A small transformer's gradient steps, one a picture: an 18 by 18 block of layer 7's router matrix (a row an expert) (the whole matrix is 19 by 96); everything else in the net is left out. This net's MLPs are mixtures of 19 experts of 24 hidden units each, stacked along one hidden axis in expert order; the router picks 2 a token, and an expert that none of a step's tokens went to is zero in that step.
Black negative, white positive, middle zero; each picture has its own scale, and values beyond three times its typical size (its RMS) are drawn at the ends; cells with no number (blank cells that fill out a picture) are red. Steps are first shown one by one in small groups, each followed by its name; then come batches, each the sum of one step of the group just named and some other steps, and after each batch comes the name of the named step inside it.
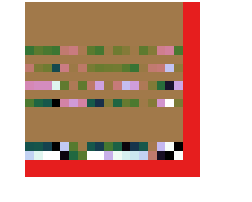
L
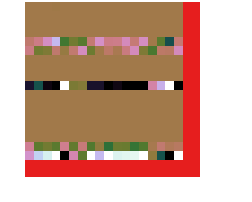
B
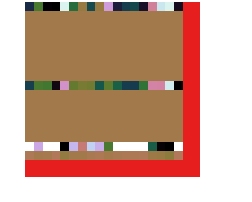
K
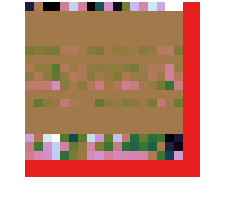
L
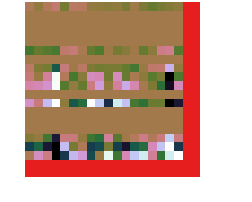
L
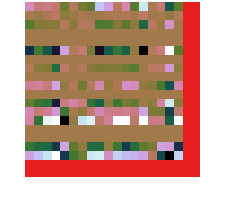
L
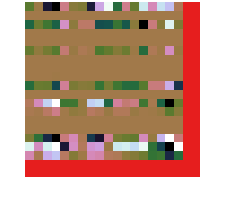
K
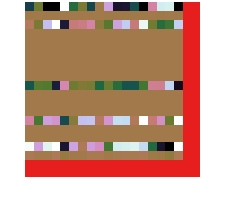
K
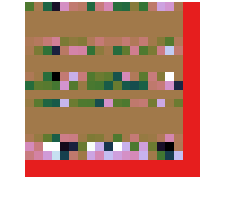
B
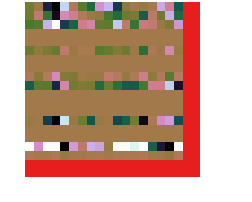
K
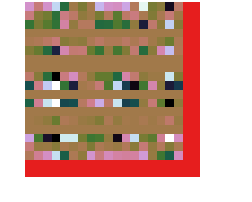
B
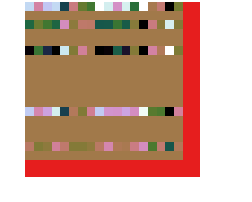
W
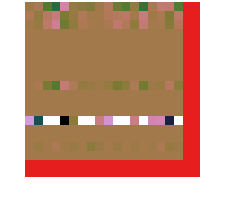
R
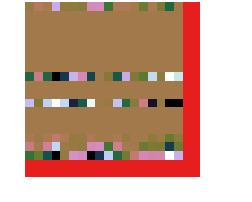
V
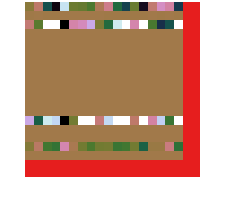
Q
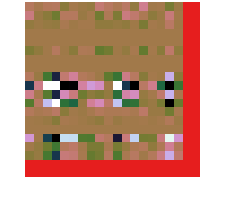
W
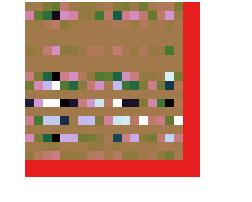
R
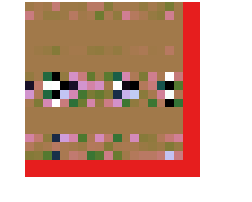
V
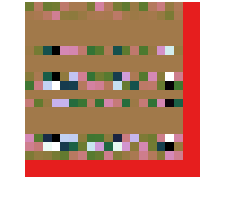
V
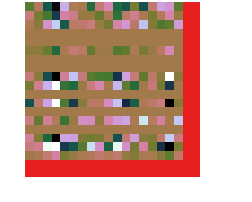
Q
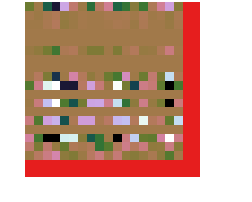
R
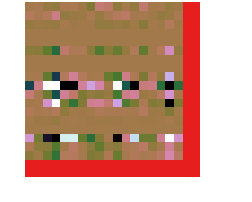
W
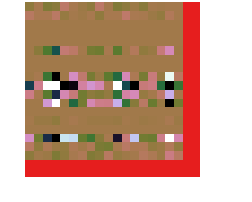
V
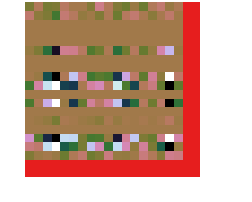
V
